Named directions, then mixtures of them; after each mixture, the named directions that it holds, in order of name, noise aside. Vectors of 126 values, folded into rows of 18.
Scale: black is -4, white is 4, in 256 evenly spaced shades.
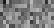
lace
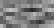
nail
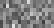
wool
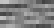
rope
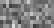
rope, wool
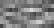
nail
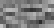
nail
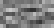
nail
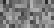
lace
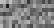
rope, wool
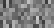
lace, wool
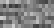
rope, wool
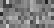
lace, rope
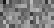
lace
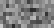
nail, wool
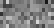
lace, rope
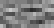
nail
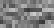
nail, wool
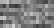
rope, wool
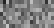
lace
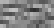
nail, rope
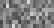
wool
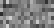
lace, rope
